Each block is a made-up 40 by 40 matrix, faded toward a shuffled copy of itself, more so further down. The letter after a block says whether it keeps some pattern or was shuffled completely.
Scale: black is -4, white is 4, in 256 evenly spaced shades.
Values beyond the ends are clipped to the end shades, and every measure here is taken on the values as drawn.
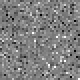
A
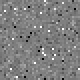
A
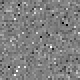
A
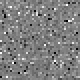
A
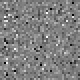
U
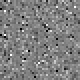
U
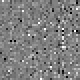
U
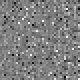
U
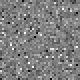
A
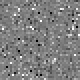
A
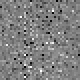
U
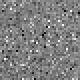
A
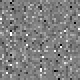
U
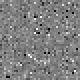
U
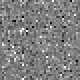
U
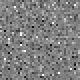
A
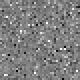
A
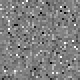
A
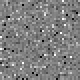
A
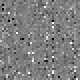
U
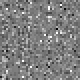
U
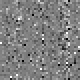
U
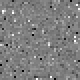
A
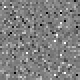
A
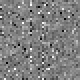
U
